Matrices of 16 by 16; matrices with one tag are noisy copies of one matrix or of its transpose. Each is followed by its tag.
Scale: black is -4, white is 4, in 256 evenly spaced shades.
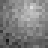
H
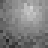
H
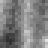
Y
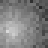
H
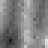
Y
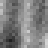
Y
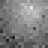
H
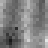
Y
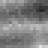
Y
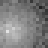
H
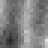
Y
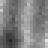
Y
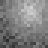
H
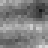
Y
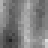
Y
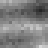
Y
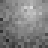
H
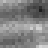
Y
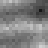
Y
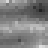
Y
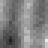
Y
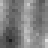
Y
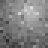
H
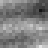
Y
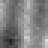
Y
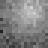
H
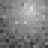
H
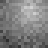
H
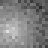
H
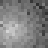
H
